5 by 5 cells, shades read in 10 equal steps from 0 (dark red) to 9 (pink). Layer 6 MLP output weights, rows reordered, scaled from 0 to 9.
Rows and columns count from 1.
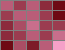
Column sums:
12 19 22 16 18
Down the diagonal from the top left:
5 5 6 3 9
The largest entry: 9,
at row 5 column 5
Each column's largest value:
5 5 6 5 9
